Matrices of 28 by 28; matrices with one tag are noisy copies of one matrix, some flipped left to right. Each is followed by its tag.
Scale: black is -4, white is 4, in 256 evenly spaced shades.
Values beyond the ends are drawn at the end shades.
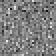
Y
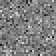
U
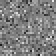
U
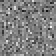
Y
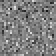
Y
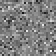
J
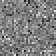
U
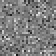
U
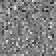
Y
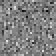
Y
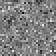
J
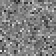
J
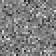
U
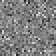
U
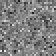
J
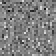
Y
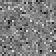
J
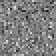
Y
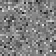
J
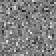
Y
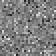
U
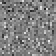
Y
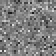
J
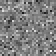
J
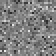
J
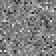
J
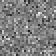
U
